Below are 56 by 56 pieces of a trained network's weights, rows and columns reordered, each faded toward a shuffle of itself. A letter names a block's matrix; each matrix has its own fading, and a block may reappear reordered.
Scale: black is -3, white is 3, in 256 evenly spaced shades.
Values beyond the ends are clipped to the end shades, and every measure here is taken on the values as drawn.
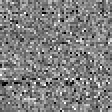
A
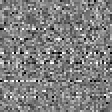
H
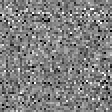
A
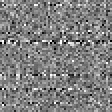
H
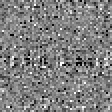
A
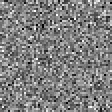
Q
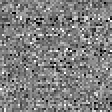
A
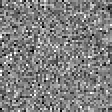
Q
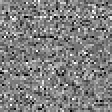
A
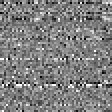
H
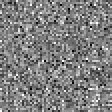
Q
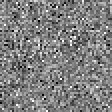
Q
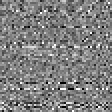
H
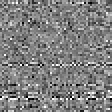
H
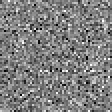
A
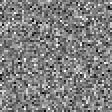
Q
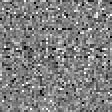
A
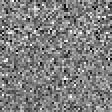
Q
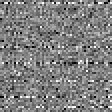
H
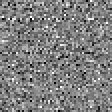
A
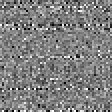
H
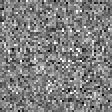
Q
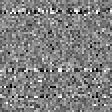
H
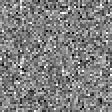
Q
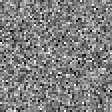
Q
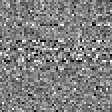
H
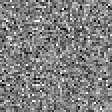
Q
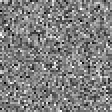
Q
